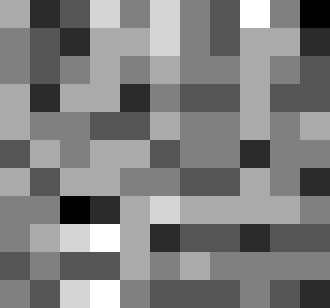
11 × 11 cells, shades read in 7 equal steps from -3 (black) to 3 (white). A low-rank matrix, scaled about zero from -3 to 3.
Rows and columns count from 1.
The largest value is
3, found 3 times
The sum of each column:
2 -6 -1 9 2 4 -2 -5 5 -1 -11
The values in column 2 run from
-2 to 1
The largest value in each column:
1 1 2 3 1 2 1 1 3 1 1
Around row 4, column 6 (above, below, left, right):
1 1 -2 -1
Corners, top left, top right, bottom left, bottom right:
1 -3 0 -2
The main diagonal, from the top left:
1 -1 0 1 -1 -1 -1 1 -2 0 -2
